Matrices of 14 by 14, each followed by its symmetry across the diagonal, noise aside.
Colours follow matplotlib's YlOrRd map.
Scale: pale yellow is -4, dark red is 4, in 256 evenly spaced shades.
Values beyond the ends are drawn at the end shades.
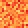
antisymmetric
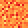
antisymmetric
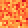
antisymmetric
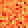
neither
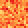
antisymmetric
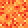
symmetric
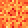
symmetric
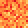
symmetric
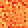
antisymmetric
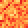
symmetric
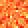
symmetric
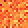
symmetric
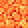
symmetric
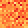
neither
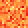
neither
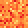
antisymmetric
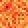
symmetric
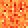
neither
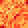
symmetric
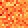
neither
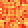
antisymmetric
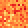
antisymmetric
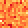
neither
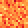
antisymmetric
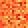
neither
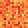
neither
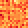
antisymmetric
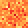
symmetric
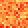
neither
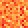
neither
